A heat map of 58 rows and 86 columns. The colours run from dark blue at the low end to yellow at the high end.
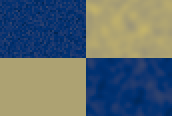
The table splits into 2 rows of 2 panels. Panel 1,1: very low, fine-grained, faint in contrast. Panel 1,2: high, blotchy, faint in contrast. Panel 2,1: high, flat. Panel 2,2: very low, blotchy, faint in contrast.
